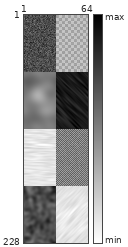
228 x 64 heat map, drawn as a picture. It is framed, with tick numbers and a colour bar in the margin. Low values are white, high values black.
The table splits into 4 rows of 2 panels. Panel 1,1: high, fine-grained. Panel 1,2: low, checkered. Panel 2,1: middling, smooth. Panel 2,2: very high, slanting down to the right, faint in contrast. Panel 3,1: very low, streaked across, faint in contrast. Panel 3,2: middling, checkered, strong in contrast. Panel 4,1: high, blotchy. Panel 4,2: very low, slanting up to the right, faint in contrast.
